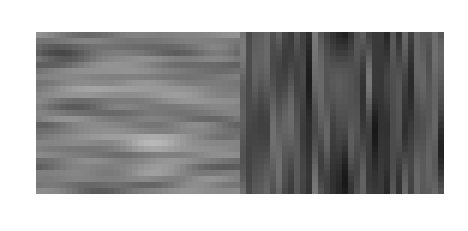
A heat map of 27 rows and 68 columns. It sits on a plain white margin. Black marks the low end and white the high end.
It is made of 1 by 2 panels. Panel 1,1: middling, streaked across. Panel 1,2: low, streaked downward.
